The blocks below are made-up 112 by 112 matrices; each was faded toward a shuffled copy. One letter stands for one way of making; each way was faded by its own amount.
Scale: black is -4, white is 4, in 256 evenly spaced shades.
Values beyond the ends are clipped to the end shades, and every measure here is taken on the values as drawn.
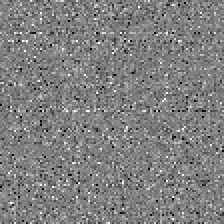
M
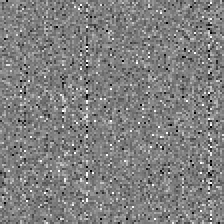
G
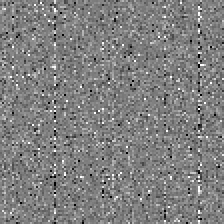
G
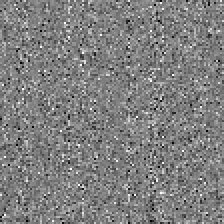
G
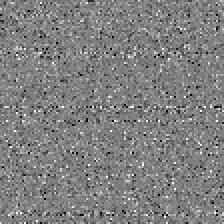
M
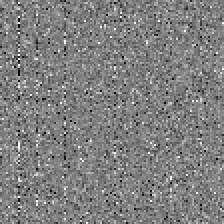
G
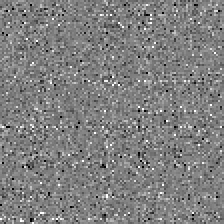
M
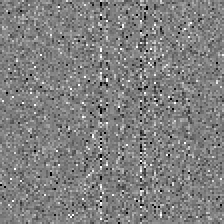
G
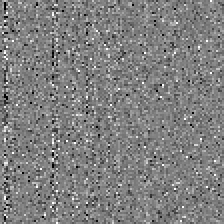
G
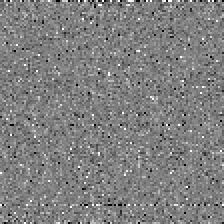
M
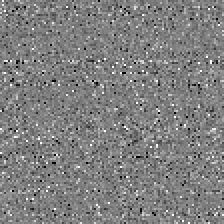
M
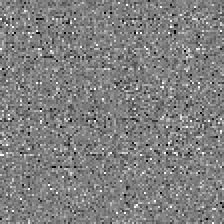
M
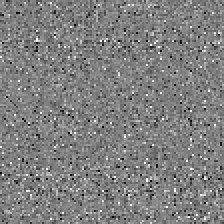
M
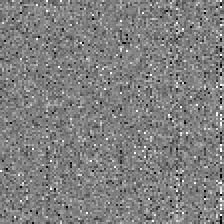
G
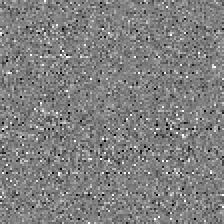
M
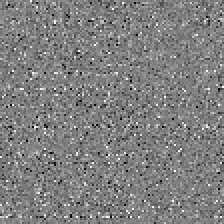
M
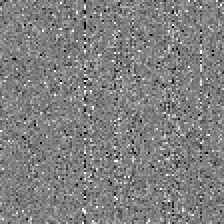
G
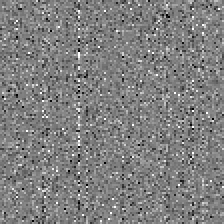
G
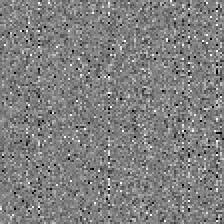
G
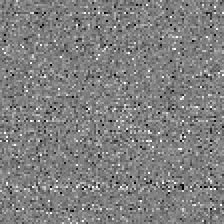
M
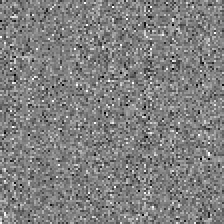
G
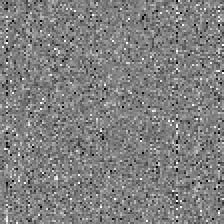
G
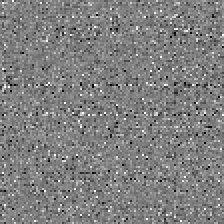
M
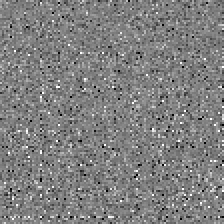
M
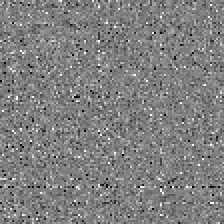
M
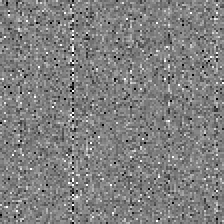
G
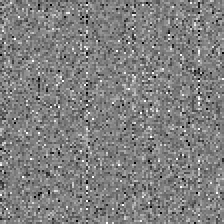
G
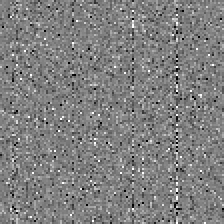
G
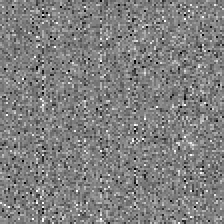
G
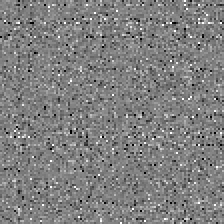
M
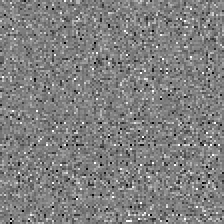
M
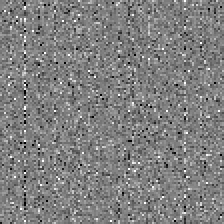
G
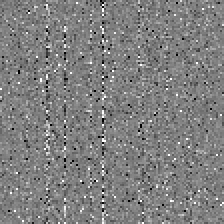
G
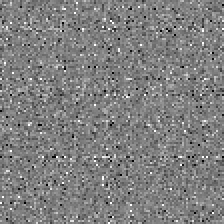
M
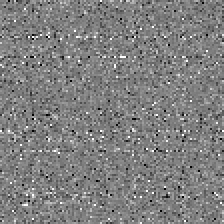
M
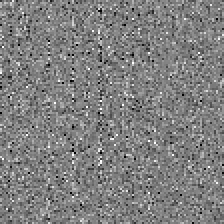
G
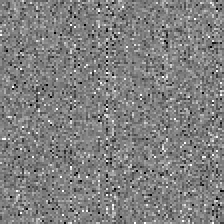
G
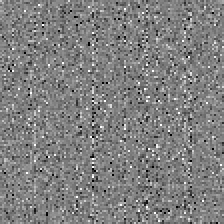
G
